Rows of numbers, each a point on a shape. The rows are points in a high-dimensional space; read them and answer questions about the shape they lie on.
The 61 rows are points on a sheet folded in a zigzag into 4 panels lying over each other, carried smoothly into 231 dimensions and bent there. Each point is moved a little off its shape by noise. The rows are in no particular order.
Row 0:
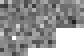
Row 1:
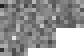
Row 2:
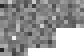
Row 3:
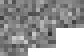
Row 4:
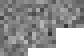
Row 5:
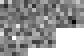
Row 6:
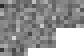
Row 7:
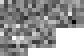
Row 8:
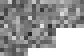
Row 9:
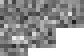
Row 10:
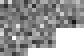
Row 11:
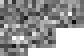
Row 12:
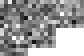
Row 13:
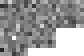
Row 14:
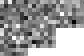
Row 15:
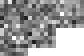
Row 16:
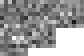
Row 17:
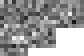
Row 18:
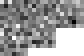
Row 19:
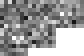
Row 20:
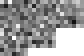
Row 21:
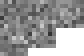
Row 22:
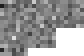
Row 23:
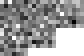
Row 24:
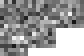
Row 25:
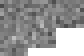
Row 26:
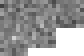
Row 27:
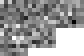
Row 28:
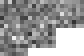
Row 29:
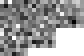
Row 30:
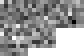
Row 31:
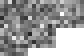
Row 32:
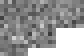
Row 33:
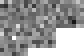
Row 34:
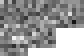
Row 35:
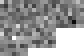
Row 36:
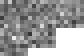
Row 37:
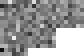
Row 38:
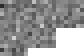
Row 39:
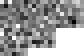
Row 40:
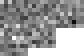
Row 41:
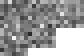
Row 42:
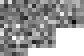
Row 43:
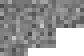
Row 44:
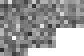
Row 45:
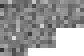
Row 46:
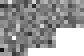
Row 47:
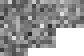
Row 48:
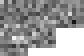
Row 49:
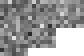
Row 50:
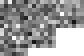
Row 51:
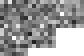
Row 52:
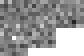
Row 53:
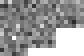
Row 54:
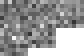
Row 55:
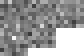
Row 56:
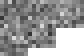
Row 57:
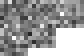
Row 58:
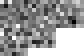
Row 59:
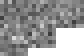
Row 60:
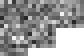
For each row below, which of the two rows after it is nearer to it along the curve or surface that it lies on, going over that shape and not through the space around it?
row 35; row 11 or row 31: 11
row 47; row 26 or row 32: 32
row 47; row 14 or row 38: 14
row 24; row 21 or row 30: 30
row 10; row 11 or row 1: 1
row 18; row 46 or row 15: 15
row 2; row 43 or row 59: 43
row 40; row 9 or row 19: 9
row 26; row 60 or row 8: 60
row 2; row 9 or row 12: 12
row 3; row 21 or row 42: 21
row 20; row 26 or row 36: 36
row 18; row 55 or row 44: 55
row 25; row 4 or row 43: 4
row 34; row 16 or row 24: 24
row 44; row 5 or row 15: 15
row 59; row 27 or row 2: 27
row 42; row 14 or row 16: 14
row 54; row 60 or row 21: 60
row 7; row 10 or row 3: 3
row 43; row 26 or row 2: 2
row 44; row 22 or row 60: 60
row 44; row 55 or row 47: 47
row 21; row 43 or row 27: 43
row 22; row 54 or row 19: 54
